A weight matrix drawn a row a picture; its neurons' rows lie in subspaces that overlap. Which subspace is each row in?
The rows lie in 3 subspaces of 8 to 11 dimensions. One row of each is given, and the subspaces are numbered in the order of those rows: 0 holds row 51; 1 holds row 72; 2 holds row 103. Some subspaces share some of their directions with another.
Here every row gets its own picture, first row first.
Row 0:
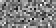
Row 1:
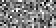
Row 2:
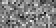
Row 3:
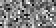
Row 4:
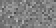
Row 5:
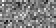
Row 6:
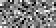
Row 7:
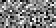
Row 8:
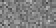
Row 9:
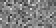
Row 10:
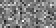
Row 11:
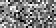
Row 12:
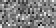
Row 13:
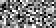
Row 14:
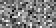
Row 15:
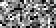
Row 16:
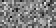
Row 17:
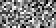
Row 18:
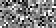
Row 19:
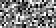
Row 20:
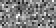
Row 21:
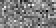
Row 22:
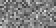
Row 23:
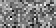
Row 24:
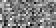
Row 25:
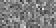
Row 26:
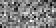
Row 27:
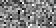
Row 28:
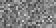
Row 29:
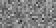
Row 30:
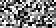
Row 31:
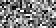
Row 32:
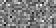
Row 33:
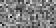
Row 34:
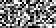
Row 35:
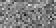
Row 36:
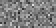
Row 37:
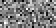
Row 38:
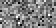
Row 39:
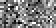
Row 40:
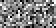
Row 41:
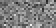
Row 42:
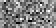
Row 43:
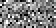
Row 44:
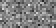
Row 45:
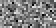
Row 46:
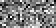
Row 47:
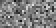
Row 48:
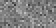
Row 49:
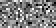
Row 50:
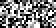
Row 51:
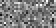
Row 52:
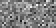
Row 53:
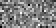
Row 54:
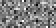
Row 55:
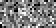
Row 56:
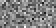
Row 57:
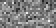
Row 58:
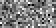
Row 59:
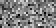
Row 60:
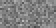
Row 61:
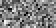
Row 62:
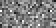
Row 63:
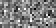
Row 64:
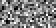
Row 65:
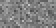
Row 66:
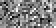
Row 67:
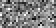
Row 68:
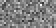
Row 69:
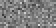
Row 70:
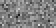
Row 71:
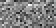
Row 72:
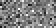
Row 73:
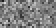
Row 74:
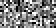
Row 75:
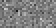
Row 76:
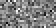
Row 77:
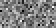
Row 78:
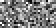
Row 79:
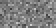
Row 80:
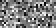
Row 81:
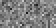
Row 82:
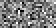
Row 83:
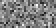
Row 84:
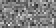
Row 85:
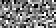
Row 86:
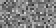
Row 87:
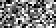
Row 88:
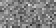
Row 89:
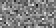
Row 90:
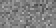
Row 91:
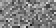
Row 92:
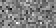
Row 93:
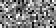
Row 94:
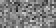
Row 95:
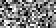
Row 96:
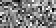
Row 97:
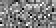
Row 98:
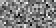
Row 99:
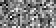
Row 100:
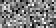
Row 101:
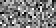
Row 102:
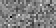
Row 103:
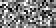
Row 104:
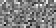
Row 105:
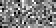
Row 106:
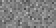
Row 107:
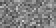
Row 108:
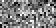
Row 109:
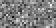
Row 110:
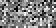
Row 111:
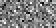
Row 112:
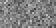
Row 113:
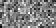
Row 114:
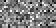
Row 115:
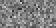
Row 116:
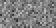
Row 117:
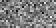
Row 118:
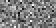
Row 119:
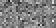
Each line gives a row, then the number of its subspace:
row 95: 2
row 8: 2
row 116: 1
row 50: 1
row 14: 1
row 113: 2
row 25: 1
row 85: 2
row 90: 1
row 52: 1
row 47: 1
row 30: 2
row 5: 2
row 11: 1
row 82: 1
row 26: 2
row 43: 2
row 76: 1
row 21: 1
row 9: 2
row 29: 1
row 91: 2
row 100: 1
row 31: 1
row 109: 0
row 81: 2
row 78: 2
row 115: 1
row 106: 2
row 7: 0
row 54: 2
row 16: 2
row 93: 0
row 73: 2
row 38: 1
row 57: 2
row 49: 1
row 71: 1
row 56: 0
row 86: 1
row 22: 1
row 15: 2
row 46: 2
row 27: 1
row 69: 1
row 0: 2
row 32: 0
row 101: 1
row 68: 0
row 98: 1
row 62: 1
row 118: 1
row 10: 2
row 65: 2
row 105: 1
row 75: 2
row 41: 2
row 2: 2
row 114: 1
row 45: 1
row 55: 2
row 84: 2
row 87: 1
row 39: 2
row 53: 2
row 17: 1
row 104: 0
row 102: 2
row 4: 1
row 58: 1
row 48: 1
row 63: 2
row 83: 2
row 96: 1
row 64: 2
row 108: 2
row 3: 1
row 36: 1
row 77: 1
